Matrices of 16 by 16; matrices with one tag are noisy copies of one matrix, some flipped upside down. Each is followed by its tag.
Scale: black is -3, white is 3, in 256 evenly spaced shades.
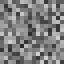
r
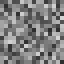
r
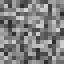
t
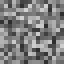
t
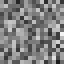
r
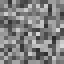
t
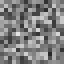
t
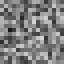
t
